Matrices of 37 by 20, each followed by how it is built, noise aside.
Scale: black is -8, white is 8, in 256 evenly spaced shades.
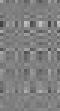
low rank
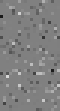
sparse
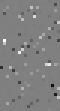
sparse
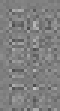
low rank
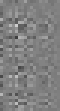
low rank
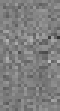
low rank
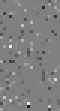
sparse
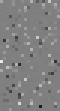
sparse
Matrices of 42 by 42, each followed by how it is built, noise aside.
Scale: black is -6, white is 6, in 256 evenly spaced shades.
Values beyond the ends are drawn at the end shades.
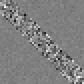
banded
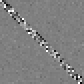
banded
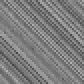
Toeplitz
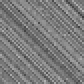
Toeplitz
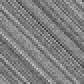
Toeplitz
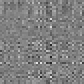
low rank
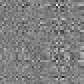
low rank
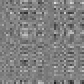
low rank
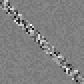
banded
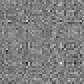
low rank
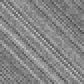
Toeplitz
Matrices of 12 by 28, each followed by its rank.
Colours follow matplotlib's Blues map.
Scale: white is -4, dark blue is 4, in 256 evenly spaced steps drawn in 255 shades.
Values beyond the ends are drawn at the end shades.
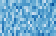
full rank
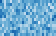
full rank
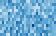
full rank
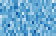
full rank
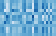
two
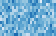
full rank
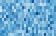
full rank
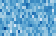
full rank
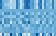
two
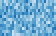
full rank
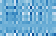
two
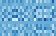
two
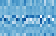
two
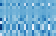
two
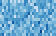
full rank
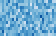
full rank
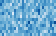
full rank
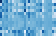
two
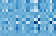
two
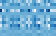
two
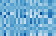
two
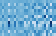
two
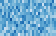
full rank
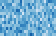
full rank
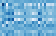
two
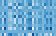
two
